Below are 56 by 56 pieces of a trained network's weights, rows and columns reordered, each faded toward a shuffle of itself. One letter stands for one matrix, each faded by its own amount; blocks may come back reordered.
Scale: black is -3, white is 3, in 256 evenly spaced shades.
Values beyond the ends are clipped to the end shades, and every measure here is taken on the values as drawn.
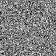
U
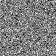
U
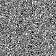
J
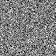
J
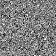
J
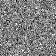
U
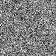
U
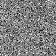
J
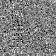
J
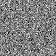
J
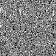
J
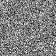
U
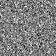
U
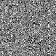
J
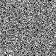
J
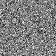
U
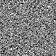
J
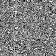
J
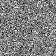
U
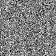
U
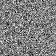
U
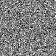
J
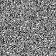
J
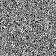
U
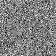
U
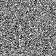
U
